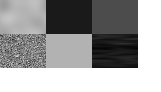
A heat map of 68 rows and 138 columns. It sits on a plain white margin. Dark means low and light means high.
The table splits into 2 rows of 3 panels. Panel 1,1: high, smooth, faint in contrast. Panel 1,2: very low, flat. Panel 1,3: low, flat. Panel 2,1: middling, fine-grained, strong in contrast. Panel 2,2: high, flat. Panel 2,3: very low, streaked across, faint in contrast.
